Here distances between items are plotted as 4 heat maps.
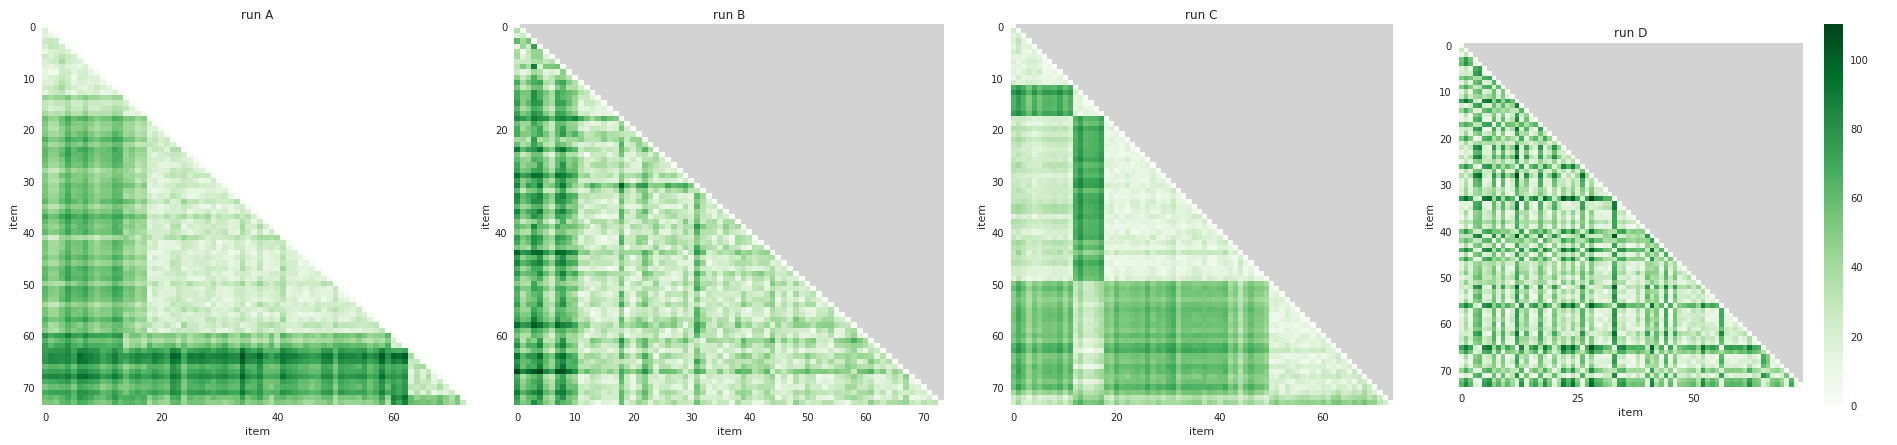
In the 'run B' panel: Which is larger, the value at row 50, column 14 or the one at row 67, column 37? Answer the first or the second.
the second
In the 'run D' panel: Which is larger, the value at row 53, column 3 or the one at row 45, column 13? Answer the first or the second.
the first
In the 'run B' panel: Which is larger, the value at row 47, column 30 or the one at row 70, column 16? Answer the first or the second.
the second
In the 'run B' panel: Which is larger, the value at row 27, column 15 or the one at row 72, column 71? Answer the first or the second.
the first
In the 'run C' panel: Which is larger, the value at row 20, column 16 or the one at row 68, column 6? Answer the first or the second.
the first
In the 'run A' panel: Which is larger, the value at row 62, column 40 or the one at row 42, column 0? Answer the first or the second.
the second
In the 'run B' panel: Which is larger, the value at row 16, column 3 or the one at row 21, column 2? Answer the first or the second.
the first
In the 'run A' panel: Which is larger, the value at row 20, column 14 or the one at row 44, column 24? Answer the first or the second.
the first
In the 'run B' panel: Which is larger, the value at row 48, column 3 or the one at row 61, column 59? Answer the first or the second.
the first
